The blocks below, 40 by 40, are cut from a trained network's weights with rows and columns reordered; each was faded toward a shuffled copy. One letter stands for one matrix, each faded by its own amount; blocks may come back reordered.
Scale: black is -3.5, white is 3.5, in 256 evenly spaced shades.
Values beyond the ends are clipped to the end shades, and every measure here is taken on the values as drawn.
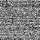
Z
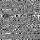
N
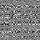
N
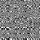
N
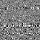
N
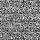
Z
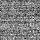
Z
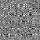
N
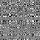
N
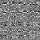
N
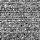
Z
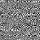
N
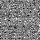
Z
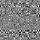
N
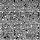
Z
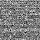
Z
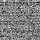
Z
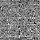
Z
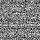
Z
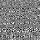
N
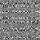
N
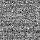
Z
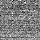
Z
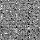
Z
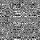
N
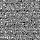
Z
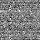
Z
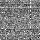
Z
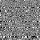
N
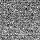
Z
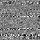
N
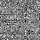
Z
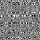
N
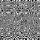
N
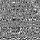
N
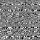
N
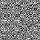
N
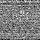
Z
